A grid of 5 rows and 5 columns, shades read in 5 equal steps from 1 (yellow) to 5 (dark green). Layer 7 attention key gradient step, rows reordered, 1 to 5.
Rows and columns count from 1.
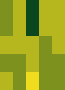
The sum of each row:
14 14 11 14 12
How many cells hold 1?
1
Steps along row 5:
up down up same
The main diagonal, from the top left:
3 2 2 3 3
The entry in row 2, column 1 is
3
